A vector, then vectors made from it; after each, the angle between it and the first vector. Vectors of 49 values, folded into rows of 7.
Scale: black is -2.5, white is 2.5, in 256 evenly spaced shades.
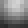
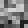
partly aligned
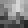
nearly parallel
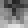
nearly opposite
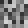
orthogonal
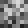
partly aligned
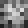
partly aligned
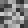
orthogonal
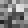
partly aligned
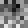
partly opposed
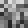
partly aligned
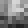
nearly parallel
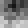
nearly opposite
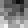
nearly opposite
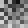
partly opposed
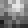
nearly parallel
